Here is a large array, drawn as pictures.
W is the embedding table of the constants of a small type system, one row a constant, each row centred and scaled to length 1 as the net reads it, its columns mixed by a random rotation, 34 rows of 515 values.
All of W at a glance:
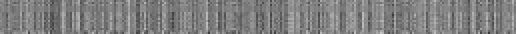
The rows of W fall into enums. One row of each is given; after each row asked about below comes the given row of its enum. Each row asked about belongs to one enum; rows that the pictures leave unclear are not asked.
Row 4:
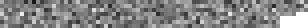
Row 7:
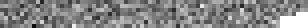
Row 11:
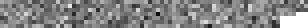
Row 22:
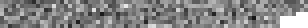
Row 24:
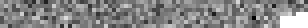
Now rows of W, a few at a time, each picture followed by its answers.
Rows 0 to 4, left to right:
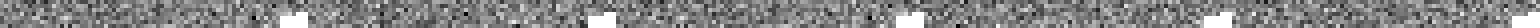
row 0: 24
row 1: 11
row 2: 24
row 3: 7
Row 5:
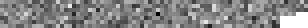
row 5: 11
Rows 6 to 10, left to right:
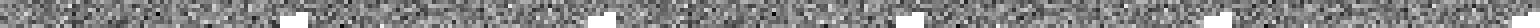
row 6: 11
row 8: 11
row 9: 7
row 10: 7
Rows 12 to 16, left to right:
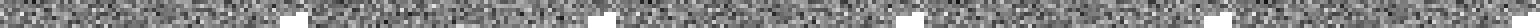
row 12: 4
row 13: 22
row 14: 4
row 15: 4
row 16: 4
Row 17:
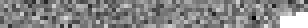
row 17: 24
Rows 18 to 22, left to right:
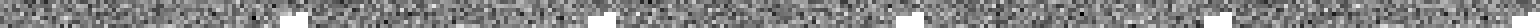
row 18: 24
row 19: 22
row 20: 4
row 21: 11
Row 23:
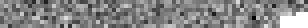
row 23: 24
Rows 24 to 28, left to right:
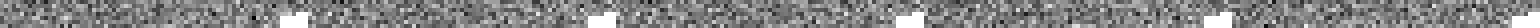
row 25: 4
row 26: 4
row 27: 22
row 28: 7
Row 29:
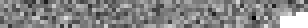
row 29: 24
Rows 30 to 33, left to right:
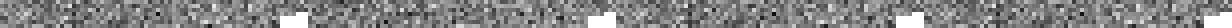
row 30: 11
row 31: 22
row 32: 11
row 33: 11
